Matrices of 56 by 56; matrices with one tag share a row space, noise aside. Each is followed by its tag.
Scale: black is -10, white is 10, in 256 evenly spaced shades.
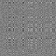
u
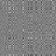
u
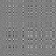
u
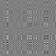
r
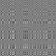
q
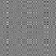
r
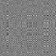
r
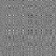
u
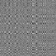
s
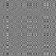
r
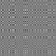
q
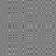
u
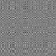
q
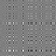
u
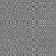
s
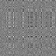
u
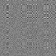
r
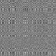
q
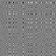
u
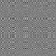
q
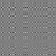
q
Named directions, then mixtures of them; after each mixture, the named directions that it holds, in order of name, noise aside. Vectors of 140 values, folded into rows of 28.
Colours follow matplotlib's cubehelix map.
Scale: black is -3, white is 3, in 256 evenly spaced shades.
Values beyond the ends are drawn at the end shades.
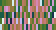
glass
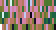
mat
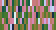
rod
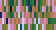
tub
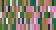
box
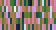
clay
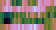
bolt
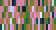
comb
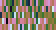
rod, tub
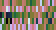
bolt, glass, tub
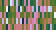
box, glass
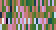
glass, tub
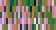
tub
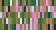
box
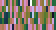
bolt, mat, rod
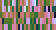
box, comb, tub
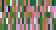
box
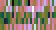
bolt, clay, rod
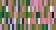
clay, glass, rod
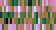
bolt, clay, tub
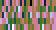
clay, mat, rod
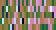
box, glass, rod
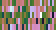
bolt, comb, glass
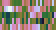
bolt, comb, glass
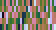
clay, mat, tub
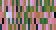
box, glass, tub
